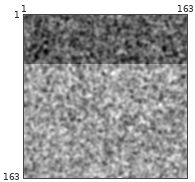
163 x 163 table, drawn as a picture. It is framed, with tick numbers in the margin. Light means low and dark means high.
No lone cell stands out from its neighbours. The texture is blotchy. There are no regular stripes. The top part is higher, up to a seam about 30% of the way down.
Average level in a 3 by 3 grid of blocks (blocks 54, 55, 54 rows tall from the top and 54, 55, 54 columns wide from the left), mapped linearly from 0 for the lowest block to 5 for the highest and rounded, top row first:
5 5 5 | 0 0 0 | 0 0 0
